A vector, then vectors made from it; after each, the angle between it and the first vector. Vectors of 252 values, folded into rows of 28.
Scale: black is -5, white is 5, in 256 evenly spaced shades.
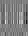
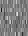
orthogonal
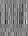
nearly opposite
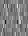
orthogonal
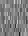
partly aligned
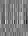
nearly parallel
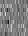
orthogonal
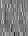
partly opposed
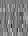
partly opposed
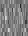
partly aligned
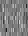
partly aligned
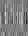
nearly parallel
